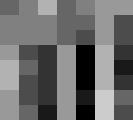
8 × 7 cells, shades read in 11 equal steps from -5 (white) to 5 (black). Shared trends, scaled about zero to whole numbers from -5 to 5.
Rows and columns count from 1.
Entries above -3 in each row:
7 7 7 7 7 7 6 6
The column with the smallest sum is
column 6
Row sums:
-2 3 4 9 8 8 5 7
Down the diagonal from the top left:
1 0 0 -1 5 -2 1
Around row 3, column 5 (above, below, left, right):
1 5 1 -1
